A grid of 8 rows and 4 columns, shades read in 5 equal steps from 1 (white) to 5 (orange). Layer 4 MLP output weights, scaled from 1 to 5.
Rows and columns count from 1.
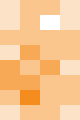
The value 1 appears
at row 2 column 3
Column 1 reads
2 2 3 2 4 4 3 2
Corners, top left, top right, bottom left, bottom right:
2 2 2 2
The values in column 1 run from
2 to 4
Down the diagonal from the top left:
2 3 3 3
